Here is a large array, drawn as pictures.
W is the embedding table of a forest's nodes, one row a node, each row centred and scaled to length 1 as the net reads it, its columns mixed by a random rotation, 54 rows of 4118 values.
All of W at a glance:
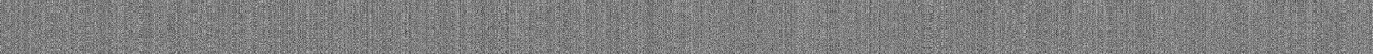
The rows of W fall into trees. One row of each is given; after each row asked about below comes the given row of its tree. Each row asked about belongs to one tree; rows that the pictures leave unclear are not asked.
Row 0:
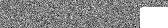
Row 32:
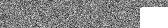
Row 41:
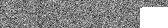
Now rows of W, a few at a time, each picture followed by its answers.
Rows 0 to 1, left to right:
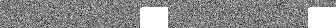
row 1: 0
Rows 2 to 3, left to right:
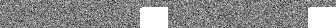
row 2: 0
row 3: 32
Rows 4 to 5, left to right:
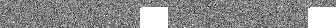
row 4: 0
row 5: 41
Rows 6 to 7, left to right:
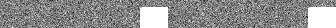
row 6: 32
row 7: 32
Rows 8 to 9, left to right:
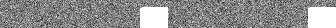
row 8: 0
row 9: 32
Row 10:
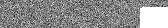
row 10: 0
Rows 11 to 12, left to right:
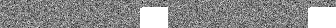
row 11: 0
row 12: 0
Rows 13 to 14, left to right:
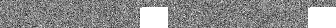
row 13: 32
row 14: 41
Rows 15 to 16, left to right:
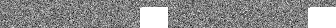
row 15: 32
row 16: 41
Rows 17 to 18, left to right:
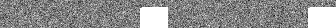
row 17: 32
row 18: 32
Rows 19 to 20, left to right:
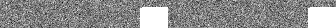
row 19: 41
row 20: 32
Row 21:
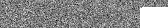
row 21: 41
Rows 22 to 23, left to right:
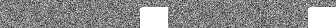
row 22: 0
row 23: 0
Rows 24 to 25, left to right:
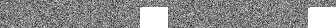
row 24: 32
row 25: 41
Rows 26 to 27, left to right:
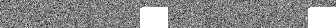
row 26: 0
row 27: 41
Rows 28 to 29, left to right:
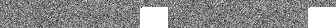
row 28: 41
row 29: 41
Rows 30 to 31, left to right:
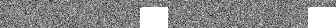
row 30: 32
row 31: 32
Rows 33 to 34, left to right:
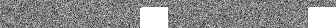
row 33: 0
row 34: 32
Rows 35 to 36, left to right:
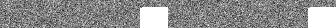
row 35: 41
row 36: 32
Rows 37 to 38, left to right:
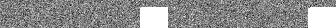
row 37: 32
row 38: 41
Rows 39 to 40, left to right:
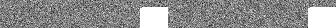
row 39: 0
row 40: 0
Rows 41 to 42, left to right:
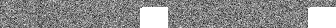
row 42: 32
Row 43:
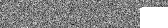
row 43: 0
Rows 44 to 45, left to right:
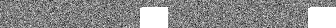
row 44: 32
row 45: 0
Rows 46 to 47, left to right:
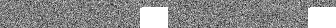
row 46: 0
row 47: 41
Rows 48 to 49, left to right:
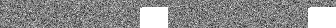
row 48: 41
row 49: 0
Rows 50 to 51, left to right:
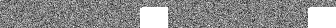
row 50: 0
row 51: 32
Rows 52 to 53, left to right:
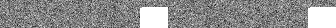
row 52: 32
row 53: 41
